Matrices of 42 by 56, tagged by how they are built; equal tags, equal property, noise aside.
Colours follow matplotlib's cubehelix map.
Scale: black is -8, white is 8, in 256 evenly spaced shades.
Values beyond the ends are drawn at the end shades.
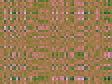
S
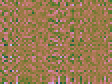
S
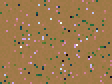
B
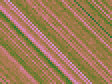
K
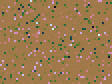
B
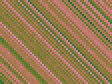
K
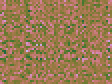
S
